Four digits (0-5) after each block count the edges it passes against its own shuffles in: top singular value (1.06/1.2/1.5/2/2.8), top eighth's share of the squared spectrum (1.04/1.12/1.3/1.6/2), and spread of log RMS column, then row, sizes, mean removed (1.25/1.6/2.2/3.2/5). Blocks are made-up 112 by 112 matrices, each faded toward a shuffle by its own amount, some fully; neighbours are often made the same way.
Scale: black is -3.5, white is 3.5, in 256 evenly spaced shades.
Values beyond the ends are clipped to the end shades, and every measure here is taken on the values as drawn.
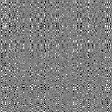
5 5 4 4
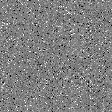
3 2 1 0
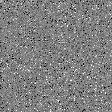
3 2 1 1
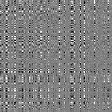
5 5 4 4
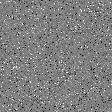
0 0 0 0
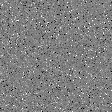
0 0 0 0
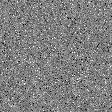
0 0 0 0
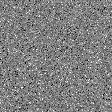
3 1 0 0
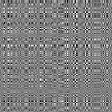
5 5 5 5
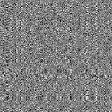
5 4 3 3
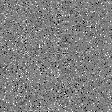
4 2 1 0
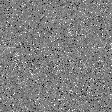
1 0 0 1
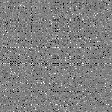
4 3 2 2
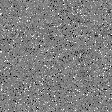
2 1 0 0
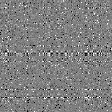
5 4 2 3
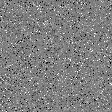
2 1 0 0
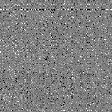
4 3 2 2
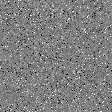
2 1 0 0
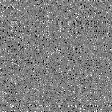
4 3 2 2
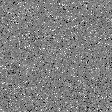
1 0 0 0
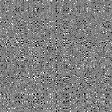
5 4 3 3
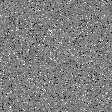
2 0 0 0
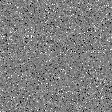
2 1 0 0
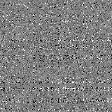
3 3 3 3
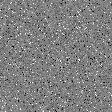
0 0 0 0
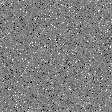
0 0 0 0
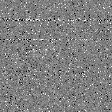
3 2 2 2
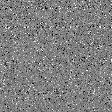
2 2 1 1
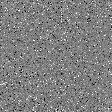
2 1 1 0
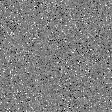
0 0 0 0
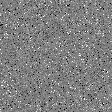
1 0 0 0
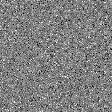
3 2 0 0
